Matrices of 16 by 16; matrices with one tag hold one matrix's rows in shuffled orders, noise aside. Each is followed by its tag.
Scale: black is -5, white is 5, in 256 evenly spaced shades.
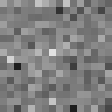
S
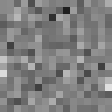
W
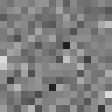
W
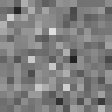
S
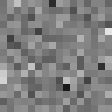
W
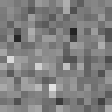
S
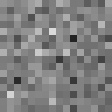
S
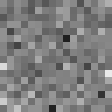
W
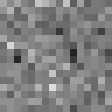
S
